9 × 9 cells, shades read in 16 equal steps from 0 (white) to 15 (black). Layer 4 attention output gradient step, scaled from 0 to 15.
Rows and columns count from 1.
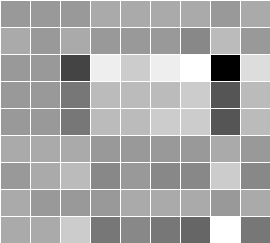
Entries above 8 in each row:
0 0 2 1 1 0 0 0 1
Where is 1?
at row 3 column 4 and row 3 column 6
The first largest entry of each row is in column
1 7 8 8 8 4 4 2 7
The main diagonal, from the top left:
6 6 11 4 4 6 7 6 8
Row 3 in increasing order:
0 1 1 2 3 6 6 11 15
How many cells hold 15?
1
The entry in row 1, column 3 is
6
